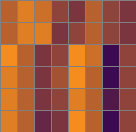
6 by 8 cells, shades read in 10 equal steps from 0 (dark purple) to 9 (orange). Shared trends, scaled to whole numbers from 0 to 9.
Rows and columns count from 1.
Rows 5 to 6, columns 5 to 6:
8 6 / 9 6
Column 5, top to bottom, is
3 4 9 9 8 9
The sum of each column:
45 40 26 23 42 37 9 22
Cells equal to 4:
10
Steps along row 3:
down down up up down down up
